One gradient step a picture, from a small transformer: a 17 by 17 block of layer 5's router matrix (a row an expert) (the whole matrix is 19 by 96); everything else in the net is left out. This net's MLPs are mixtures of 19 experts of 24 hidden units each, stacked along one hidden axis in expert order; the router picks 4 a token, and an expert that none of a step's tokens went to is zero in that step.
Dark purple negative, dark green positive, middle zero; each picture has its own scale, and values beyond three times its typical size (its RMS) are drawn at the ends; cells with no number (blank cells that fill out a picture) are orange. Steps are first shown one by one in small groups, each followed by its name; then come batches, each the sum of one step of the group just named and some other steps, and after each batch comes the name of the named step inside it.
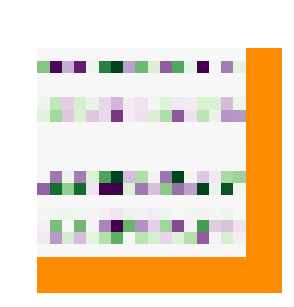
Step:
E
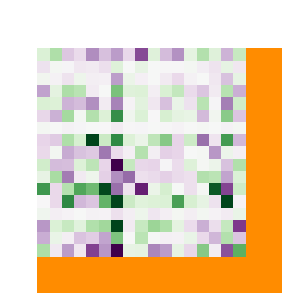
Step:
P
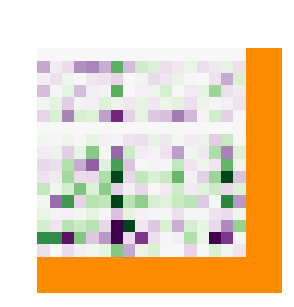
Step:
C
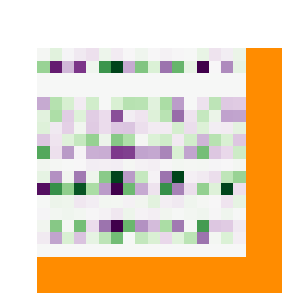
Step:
E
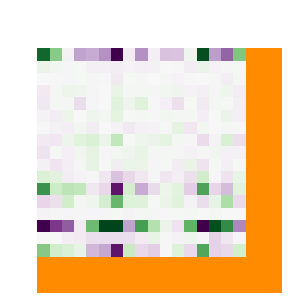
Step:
P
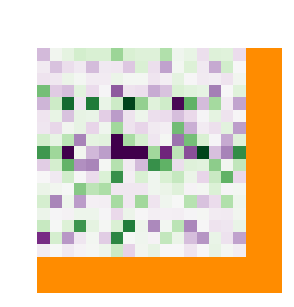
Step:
C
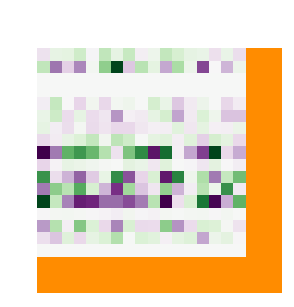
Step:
E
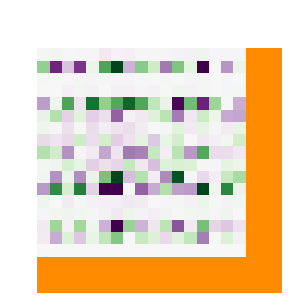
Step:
E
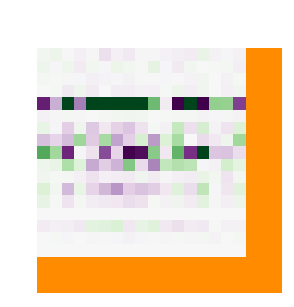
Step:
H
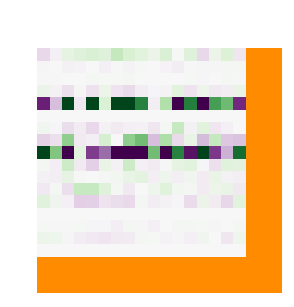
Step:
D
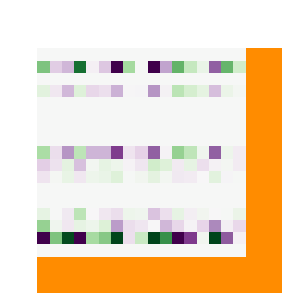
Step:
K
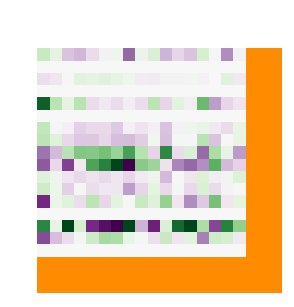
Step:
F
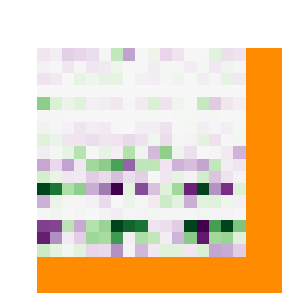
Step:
F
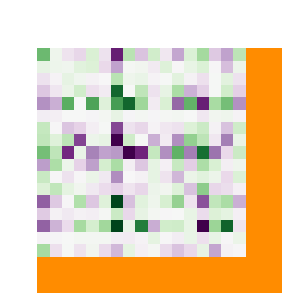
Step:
D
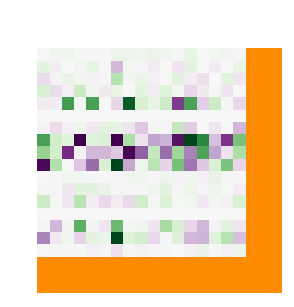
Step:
D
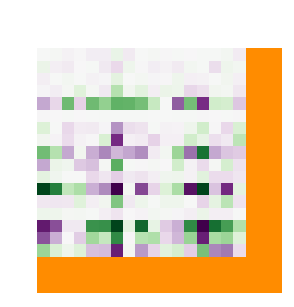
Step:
H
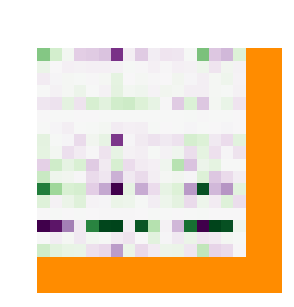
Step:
H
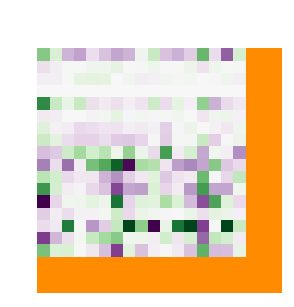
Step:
F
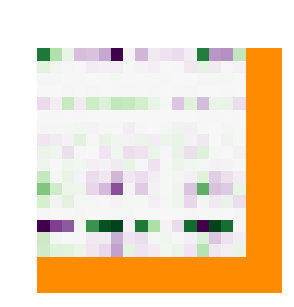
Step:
H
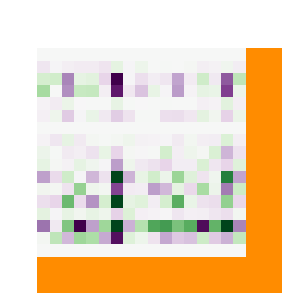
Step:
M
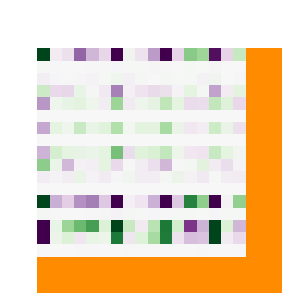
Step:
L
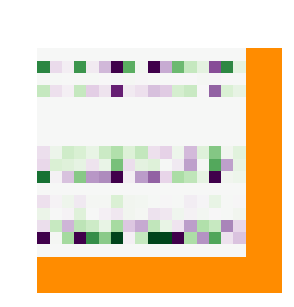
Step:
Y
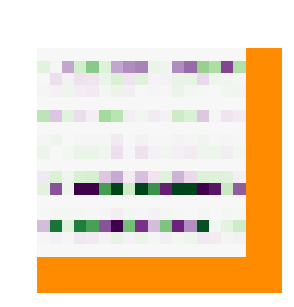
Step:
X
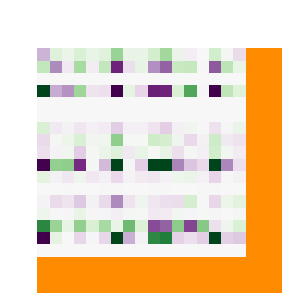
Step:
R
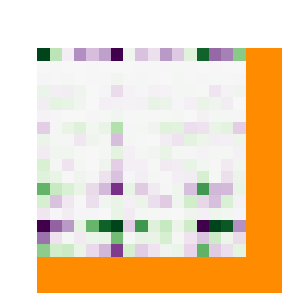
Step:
L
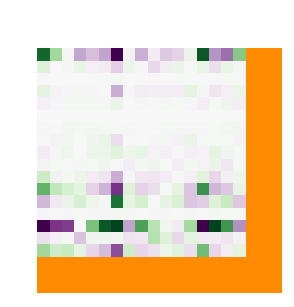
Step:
Y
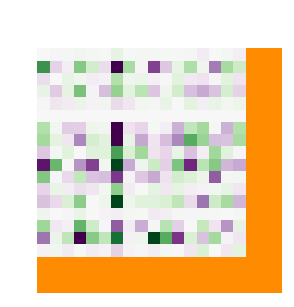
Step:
Y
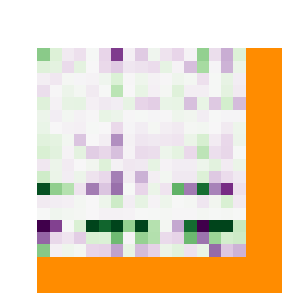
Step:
X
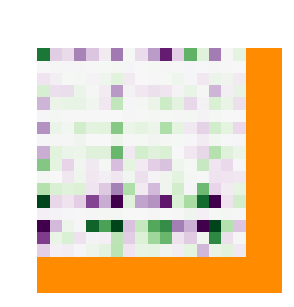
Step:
L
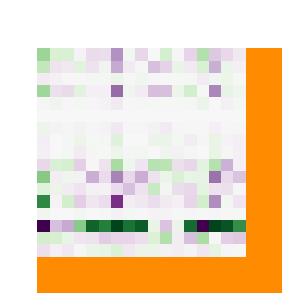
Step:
R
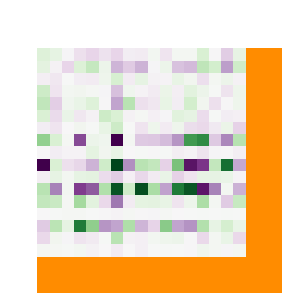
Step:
X
